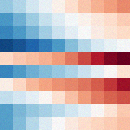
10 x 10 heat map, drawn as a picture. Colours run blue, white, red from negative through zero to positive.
The field climbs toward the right. The halves do not mirror each other. Overall the values sit about 50% of the way up the scale. The grain runs across in streaks. The middle right is the ninth with the highest average.
